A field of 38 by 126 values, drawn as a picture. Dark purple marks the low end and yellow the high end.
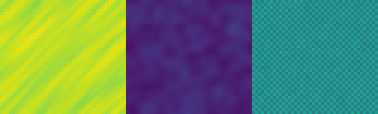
It is made of 1 by 3 panels. Panel 1,1: very high, slanting up to the right, faint in contrast. Panel 1,2: very low, blotchy, faint in contrast. Panel 1,3: middling, checkered.
